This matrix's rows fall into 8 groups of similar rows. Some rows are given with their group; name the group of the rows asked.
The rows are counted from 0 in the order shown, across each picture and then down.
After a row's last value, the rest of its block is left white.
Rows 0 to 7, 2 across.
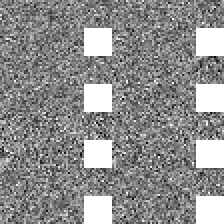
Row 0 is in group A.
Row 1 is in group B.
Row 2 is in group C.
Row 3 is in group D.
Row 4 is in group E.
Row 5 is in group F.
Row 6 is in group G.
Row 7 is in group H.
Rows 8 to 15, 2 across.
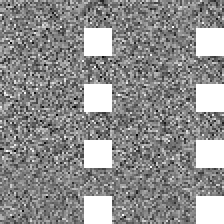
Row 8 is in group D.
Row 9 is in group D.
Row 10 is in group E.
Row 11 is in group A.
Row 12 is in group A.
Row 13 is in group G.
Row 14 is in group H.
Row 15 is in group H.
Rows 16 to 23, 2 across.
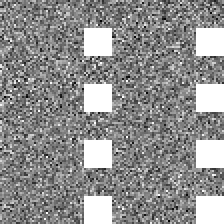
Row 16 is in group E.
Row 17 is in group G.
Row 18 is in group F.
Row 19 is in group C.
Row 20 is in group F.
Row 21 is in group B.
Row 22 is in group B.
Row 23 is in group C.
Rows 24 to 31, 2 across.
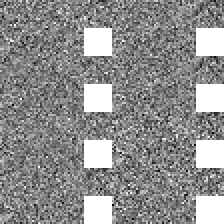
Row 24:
C
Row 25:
D
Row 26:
H
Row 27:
D
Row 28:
F
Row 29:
E
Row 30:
E
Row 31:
F
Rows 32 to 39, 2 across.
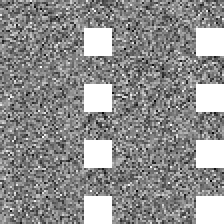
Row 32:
A
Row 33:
H
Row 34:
C
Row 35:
A
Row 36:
D
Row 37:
E
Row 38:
D
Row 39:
G
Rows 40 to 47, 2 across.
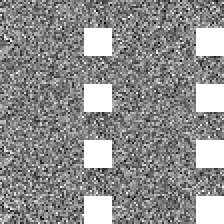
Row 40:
E
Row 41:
G
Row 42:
G
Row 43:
B
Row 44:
E
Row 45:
H
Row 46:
E
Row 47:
H
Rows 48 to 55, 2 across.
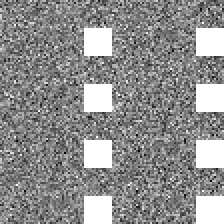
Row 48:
F
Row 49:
D
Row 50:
C
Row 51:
E
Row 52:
H
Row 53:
G
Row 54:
G
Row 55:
G
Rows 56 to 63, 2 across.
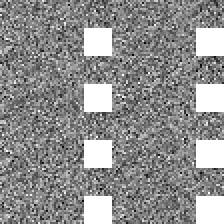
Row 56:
E
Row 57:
D
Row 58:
F
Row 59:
D
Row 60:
E
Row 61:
F
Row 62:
E
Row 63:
H
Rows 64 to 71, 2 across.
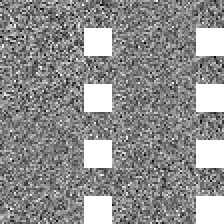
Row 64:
A
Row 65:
D
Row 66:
B
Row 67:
D
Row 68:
H
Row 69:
D
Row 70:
C
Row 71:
G
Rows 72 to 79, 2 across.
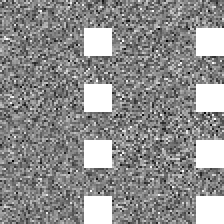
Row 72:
B
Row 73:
C
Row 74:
H
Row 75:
C
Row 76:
H
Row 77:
G
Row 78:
B
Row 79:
B
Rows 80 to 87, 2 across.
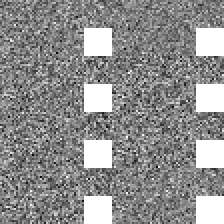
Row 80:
C
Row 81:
H
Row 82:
B
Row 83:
G
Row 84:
D
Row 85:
A
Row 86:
A
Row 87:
C
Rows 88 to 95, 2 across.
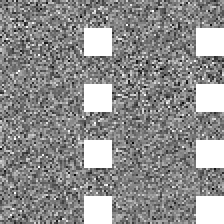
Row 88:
F
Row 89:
B
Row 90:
G
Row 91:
A
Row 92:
F
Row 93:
B
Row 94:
H
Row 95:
E
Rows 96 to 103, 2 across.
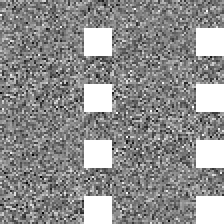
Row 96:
D
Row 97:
F
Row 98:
A
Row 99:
F
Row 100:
D
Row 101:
B
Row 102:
A
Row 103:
C
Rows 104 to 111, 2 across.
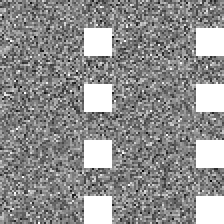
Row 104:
E
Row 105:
F
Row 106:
B
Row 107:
F
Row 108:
G
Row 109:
C
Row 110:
F
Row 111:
G
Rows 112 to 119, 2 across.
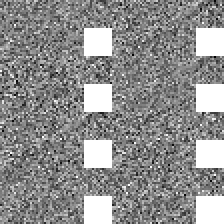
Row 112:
C
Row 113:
D
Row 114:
A
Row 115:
D
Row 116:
D
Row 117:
C
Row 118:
G
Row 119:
G
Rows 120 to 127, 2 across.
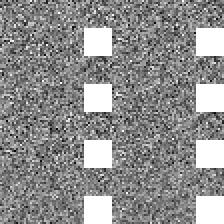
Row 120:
F
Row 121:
A
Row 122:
D
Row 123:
B
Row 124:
A
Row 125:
D
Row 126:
G
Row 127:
C
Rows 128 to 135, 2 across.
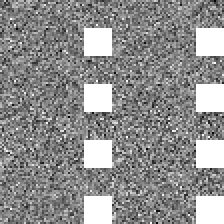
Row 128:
H
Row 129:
D
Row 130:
H
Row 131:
C
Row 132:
E
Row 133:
E
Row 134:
G
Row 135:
F
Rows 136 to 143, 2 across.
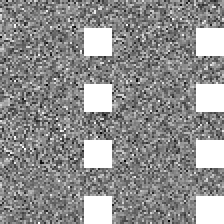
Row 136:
F
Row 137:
B
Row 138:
C
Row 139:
F
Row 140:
E
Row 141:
H
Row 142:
F
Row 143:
F
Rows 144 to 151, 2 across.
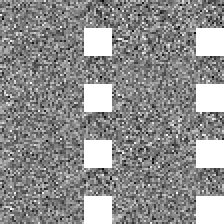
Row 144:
D
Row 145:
A
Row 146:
E
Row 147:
E
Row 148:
D
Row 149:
C
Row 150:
D
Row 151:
E
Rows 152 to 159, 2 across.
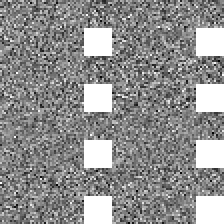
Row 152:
E
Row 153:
G
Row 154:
E
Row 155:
A
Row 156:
B
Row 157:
E
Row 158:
A
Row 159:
G
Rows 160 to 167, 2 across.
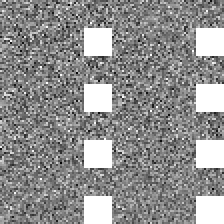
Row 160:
B
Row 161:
F
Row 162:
B
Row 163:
C
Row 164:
F
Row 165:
E
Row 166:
C
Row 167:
E
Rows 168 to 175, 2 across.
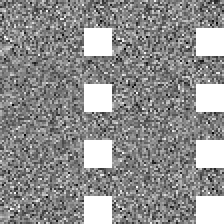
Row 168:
E
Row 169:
E
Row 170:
H
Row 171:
H
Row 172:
G
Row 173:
E
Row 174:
C
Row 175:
E
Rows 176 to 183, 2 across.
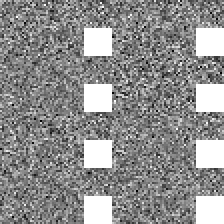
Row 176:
G
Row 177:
G
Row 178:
H
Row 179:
A
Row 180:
A
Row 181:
F
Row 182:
H
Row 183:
G
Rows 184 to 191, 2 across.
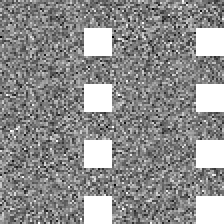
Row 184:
A
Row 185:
A
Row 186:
A
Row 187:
E
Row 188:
G
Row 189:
A
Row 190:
F
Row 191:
C
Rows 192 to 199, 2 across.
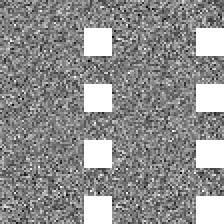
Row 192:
C
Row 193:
A
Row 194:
H
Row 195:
G
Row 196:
F
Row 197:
E
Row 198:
B
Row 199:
B
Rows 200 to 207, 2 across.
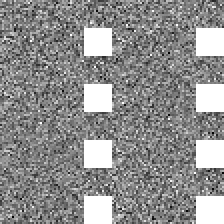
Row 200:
B
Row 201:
C
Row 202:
E
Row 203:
H
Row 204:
B
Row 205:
E
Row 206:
H
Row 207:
E
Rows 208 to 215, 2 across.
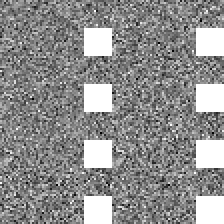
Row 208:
H
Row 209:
F
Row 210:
D
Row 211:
G
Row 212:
E
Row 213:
E
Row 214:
A
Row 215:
A
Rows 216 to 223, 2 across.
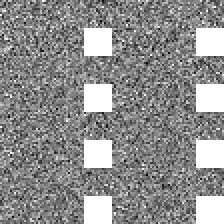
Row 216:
E
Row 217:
C
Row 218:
C
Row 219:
H
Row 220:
D
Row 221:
H
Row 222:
H
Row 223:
A
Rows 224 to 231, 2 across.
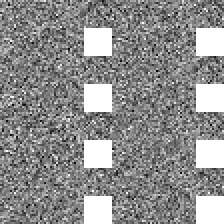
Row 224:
D
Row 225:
A
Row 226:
H
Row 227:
D
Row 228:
A
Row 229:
G
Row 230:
C
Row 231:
H
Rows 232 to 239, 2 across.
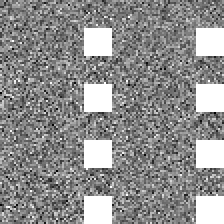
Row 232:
H
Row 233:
G
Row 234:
F
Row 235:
H
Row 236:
D
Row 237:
D
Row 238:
A
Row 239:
F
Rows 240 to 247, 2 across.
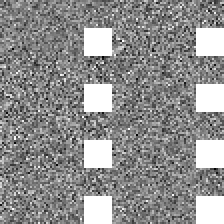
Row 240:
H
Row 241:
E
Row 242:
E
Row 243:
G
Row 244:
F
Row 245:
G
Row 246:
F
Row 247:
D
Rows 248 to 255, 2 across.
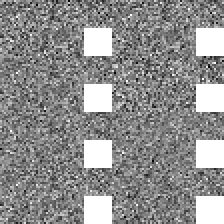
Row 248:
G
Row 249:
G
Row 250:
G
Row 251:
E
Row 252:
A
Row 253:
C
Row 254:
G
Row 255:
H
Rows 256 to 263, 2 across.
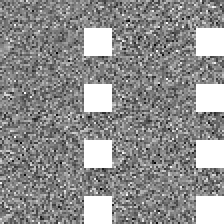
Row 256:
C
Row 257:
C
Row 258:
B
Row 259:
C
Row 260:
H
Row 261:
E
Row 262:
E
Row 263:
F
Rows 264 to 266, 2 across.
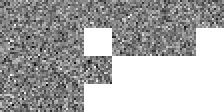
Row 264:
C
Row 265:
G
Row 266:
H
